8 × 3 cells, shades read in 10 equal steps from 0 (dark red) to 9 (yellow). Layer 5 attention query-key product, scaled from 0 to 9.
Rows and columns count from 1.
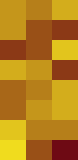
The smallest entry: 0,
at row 8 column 3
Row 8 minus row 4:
2 -3 -2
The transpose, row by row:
6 6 2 7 4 4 8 9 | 5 3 3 6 5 6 5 3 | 7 2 8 2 7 7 5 0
